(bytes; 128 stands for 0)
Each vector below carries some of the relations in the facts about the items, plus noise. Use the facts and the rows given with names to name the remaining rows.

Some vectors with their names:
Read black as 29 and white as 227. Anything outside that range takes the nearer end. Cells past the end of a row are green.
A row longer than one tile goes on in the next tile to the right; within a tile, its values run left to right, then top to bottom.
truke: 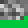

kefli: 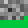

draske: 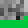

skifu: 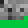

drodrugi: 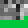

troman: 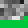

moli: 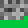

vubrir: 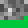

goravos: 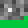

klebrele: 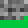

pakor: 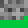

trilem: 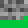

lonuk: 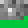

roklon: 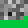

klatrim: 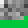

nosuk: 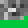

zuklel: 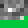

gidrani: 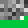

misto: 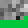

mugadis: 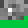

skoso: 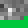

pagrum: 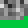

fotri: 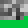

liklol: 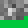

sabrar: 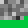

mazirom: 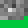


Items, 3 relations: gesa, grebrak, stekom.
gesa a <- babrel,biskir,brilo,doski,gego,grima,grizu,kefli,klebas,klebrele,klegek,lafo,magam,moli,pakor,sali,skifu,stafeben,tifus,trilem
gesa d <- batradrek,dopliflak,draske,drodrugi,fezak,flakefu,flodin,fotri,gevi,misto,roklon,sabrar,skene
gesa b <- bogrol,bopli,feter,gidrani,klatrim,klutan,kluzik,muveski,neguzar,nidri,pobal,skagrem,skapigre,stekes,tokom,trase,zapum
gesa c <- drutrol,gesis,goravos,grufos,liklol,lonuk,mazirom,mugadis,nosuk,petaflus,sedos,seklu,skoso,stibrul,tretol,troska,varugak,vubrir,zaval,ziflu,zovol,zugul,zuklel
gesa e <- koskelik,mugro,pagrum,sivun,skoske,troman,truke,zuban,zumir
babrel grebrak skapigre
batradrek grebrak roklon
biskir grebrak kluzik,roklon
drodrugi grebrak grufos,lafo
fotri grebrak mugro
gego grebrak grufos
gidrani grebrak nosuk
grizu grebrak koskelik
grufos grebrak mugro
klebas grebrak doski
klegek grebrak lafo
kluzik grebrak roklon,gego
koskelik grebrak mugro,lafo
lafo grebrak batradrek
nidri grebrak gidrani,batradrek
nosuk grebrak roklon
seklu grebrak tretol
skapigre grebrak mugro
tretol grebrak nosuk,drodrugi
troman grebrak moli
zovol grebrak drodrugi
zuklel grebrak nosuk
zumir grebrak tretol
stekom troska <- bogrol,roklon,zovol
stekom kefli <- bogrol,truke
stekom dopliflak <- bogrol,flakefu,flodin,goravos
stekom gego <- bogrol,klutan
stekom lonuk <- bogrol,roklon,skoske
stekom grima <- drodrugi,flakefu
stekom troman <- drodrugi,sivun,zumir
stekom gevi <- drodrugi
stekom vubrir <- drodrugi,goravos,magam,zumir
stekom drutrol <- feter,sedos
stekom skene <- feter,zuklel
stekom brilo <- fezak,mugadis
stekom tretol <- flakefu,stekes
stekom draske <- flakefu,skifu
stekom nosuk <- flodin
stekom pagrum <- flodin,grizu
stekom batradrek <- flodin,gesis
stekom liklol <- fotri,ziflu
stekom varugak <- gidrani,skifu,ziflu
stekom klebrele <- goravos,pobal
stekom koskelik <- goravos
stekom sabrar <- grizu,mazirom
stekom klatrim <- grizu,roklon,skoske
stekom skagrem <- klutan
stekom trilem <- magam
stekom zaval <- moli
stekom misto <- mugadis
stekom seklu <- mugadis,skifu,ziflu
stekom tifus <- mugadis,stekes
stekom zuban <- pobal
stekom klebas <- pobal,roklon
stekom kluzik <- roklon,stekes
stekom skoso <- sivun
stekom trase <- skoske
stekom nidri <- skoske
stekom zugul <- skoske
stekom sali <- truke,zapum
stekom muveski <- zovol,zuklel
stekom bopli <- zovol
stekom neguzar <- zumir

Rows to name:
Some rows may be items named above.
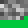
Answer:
truke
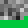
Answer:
flodin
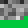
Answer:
sivun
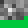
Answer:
ziflu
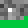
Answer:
drutrol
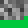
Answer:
biskir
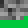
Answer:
magam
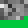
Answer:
zuban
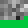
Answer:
fezak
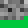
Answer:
grima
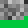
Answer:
stekes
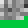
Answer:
nidri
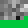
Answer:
fezak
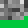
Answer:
pobal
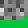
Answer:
klegek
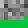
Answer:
skagrem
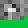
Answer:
grufos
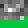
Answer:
zuklel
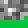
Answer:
tretol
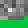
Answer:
mazirom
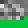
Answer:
truke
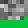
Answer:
mugro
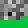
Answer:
roklon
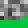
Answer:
klebas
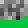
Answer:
dopliflak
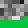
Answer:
troman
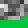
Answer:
koskelik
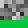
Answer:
kluzik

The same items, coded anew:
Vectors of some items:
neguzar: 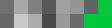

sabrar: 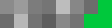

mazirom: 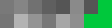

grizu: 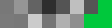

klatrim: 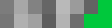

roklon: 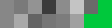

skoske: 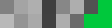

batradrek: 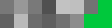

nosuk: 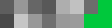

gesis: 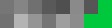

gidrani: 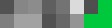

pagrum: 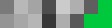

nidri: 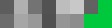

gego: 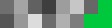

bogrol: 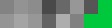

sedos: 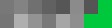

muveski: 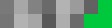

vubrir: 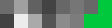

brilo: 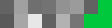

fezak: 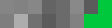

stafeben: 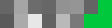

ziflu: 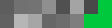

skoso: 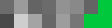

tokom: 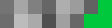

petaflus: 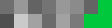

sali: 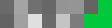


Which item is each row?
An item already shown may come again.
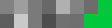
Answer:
gevi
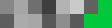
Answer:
skapigre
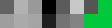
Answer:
zumir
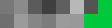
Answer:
zovol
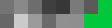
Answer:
goravos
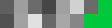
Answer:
lafo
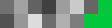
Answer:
gego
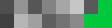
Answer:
seklu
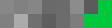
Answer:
fezak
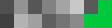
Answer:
seklu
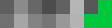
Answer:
zuklel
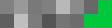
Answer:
misto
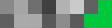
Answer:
skapigre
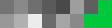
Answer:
moli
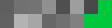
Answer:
ziflu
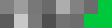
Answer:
gevi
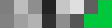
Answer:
koskelik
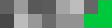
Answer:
tretol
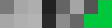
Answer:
sivun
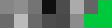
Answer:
drodrugi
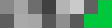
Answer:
skapigre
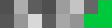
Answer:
biskir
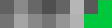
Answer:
zuklel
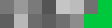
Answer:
batradrek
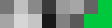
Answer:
troman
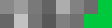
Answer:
dopliflak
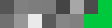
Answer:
skifu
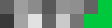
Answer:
doski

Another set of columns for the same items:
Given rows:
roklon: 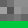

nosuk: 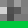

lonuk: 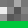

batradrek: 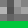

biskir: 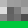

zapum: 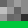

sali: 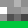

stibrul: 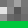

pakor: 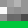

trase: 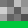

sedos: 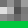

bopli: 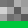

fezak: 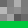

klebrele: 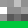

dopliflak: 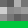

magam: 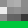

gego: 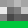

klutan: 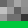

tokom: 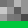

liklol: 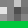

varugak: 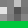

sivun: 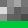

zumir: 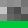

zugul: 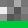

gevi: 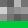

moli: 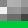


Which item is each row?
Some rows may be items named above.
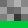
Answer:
fotri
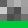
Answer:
mugro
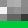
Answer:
magam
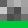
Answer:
mugro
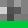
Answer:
nosuk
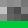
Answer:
zumir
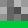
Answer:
kluzik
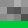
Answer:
gidrani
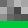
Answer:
skapigre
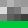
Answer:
grizu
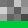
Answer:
neguzar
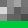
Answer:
sivun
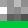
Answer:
klebas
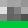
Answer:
klegek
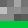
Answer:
flakefu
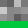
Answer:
draske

